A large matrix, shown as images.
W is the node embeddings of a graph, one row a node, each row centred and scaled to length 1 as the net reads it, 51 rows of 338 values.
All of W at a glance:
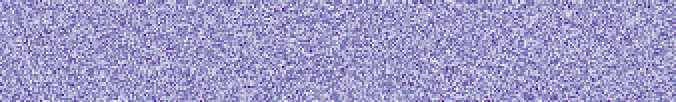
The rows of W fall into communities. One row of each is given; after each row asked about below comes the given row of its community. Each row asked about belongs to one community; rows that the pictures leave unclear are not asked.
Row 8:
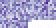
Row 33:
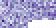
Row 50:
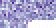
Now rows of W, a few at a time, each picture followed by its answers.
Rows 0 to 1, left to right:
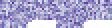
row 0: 50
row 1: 50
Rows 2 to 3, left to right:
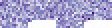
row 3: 8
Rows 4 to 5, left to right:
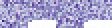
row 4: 33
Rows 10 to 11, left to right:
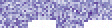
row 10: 8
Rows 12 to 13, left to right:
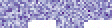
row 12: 8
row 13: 33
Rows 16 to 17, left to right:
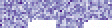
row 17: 50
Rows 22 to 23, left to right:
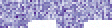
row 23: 8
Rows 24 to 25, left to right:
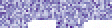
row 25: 50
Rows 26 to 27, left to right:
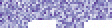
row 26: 33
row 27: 33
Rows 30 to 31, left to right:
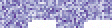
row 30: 8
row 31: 50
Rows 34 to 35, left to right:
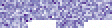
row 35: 8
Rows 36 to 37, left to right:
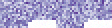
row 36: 8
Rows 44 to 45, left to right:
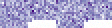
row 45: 8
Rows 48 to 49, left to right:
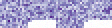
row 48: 50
